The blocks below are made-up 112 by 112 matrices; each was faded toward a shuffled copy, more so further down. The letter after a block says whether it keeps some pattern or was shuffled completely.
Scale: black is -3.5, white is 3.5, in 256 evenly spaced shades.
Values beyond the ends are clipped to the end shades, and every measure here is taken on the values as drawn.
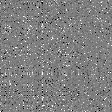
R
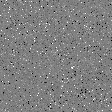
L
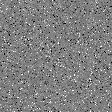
L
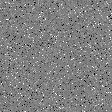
L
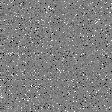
R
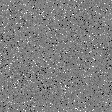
L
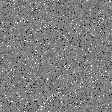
L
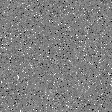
L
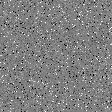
L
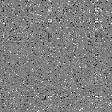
R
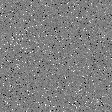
L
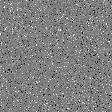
L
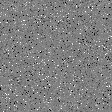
L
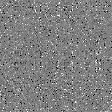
R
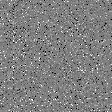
R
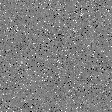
L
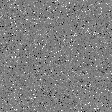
L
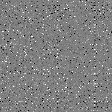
R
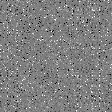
R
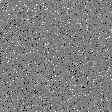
L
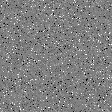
L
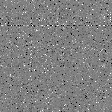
R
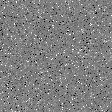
L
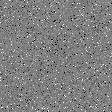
L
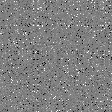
R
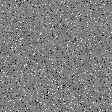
L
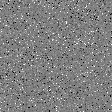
L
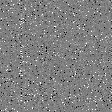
R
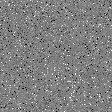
L
